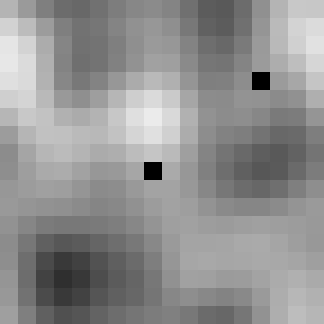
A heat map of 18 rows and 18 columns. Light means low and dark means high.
Lone odd cells: 2, each higher than its neighbours. Odd rows or columns: none. Grain: blotchy. Ninth with the highest average: bottom left.
